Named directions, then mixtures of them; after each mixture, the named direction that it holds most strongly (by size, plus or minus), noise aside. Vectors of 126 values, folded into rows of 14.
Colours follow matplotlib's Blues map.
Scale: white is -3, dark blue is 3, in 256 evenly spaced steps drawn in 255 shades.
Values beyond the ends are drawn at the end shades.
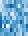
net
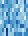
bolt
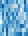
bolt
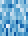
bolt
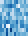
net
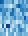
net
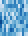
net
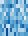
bolt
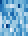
net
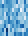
bolt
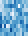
net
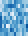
net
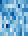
net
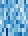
bolt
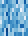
bolt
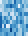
net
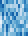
net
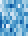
net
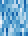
bolt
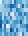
net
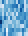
bolt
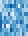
net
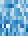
net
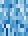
bolt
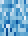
bolt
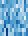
bolt
